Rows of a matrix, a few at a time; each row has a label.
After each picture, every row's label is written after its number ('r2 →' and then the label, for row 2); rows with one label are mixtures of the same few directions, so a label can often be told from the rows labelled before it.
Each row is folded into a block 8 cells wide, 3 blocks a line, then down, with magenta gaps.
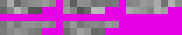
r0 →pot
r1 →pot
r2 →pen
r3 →pot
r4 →pot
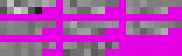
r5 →pot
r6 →pot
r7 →pot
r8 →pen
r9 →pot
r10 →pot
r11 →pen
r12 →pen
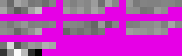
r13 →pot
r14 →pen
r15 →pot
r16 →pot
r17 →pen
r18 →pen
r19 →pot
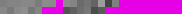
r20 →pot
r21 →pen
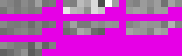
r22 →pen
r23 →pen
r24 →pen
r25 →pen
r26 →pot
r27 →pen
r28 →pen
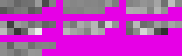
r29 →pen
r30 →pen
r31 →pen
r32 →pot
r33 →pen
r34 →pot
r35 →pot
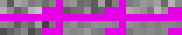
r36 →pot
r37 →pen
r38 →pen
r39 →pen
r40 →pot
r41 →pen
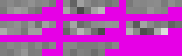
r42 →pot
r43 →pot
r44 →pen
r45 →pen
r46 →pot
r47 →pot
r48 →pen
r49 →pen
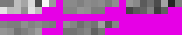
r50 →pen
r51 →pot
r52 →pen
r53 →pot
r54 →pen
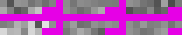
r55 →pot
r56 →pot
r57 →pen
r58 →pen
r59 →pot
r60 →pot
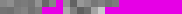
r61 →pen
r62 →pot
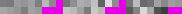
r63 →pen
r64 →pen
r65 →pot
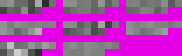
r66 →pen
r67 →pen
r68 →pen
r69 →pot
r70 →pen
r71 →pot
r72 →pot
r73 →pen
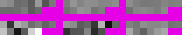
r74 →pen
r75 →pot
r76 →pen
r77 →pot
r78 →pen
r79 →pot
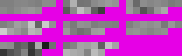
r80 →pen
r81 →pot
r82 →pot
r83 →pen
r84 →pot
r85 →pen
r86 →pen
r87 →pen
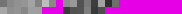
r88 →pen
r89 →pen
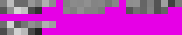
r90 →pot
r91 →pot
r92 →pen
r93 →pot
